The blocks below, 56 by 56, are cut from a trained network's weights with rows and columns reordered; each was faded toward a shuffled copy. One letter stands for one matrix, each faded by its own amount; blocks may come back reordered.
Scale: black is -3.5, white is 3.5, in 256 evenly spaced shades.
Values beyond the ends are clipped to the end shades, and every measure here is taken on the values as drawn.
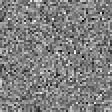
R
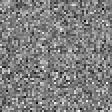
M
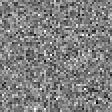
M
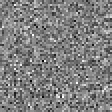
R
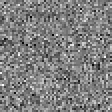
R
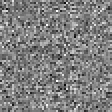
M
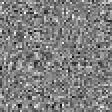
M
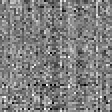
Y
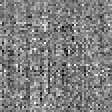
Y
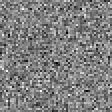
R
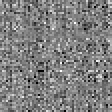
Y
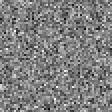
R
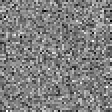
R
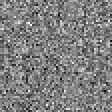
M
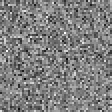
R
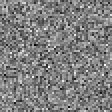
R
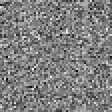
R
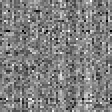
Y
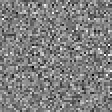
M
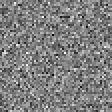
R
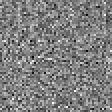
M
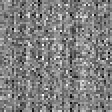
Y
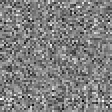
M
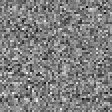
M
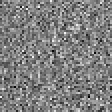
M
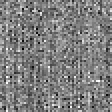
Y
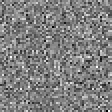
M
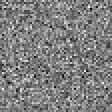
R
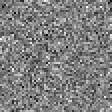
R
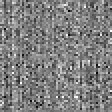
Y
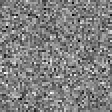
R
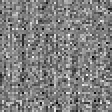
Y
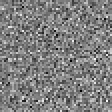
R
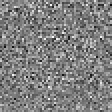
M
